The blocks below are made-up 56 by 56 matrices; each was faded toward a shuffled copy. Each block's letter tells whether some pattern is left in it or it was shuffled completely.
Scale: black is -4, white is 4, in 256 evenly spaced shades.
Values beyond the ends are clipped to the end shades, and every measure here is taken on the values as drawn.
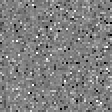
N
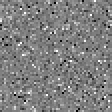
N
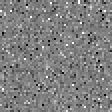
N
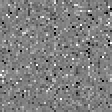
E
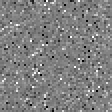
N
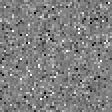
E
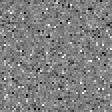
N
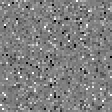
E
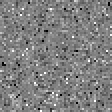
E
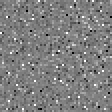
N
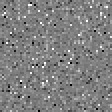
N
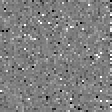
E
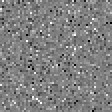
E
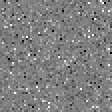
N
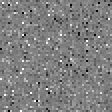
E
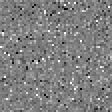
N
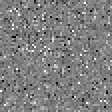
E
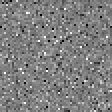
N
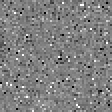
N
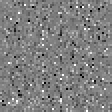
E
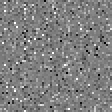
E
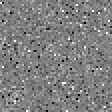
N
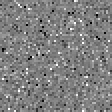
N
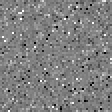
N
